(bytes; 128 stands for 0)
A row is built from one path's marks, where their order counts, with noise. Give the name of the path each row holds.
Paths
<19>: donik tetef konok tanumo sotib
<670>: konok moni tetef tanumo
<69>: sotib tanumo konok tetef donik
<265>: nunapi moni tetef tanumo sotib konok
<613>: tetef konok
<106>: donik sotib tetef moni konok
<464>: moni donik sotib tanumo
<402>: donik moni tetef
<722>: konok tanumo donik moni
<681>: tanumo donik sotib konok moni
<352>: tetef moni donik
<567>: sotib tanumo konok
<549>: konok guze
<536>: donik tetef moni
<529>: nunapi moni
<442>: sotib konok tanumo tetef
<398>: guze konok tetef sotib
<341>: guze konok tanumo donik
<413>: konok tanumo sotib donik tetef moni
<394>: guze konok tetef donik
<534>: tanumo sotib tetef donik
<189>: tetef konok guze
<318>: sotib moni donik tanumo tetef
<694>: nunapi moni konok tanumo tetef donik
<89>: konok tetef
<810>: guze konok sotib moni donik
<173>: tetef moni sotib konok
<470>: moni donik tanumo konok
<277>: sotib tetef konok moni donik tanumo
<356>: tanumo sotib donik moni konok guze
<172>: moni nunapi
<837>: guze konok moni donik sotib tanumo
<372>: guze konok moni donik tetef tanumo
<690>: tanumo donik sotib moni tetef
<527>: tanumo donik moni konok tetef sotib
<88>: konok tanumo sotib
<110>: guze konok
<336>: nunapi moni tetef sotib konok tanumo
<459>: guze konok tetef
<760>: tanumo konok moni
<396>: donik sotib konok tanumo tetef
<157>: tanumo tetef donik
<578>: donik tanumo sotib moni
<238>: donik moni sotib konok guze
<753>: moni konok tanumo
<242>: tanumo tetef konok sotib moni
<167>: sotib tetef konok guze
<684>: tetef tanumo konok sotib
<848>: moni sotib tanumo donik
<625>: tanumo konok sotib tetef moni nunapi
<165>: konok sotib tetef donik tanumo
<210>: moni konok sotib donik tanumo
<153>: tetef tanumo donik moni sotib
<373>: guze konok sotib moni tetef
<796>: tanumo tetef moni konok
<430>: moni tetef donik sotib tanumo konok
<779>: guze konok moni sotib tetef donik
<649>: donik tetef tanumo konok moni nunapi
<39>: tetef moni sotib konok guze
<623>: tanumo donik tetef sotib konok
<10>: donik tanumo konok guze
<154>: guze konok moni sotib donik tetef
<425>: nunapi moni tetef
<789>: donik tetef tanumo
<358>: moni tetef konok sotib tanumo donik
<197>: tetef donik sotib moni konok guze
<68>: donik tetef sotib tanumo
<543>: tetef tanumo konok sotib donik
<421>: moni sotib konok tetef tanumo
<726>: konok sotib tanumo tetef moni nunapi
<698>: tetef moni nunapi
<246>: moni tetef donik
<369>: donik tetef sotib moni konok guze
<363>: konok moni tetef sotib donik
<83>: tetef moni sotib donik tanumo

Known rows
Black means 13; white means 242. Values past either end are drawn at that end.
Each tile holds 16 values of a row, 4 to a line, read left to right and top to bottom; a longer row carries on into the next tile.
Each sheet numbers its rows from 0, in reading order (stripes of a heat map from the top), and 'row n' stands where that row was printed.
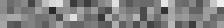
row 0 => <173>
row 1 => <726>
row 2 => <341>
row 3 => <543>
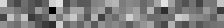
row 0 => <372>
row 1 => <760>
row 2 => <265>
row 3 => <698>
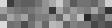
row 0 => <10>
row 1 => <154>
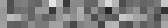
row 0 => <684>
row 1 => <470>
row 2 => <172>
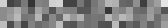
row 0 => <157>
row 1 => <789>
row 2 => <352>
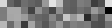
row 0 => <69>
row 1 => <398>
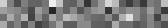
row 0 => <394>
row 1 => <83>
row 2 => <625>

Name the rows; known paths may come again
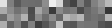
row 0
<341>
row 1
<68>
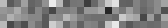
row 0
<246>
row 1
<197>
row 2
<536>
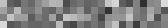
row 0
<402>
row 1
<172>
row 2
<534>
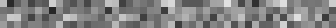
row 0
<527>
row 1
<698>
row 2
<19>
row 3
<89>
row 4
<363>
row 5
<529>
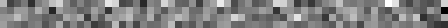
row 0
<623>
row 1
<810>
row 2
<157>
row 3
<352>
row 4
<153>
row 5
<726>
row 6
<694>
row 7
<372>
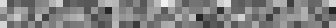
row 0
<760>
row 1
<567>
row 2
<543>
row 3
<154>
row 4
<88>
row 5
<470>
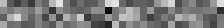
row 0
<625>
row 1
<837>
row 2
<318>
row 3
<464>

